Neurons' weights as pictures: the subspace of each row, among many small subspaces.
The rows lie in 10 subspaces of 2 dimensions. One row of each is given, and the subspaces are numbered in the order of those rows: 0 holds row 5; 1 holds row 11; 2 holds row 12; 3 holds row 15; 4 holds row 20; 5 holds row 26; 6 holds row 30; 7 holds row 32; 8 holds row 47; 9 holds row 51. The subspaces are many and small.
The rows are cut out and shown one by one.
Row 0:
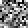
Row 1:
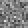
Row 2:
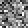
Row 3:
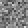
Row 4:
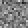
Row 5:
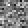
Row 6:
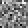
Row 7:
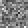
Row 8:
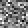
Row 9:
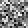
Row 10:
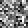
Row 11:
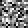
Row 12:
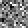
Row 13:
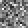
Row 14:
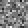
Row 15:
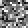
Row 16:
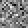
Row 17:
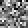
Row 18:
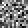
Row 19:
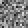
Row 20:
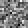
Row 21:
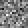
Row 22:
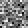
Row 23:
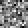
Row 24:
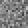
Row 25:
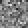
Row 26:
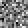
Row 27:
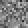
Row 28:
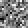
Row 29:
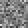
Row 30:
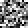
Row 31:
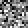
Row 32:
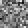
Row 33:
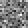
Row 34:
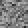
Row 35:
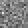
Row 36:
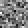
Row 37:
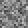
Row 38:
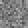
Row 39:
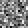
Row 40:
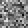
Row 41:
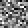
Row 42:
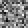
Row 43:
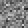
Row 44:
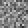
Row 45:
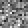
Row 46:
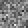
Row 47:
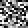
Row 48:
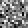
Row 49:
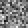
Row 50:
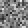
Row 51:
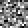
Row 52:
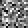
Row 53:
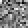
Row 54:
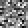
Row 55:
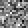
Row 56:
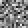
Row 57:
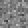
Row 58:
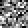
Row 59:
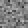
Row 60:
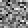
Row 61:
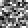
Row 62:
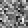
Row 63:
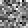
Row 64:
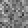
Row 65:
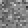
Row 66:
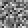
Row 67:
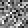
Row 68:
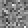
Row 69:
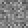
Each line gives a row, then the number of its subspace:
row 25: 9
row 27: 7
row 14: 6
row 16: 2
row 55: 4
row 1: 7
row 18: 5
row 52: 1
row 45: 4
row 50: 4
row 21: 2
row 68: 1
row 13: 2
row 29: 6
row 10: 9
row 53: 8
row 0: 7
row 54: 0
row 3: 1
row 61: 3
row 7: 1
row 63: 9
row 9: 2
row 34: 1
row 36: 3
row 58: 3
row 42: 3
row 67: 2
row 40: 3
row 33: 0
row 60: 8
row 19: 5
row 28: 4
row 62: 9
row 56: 5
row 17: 6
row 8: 8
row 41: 8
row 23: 9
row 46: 2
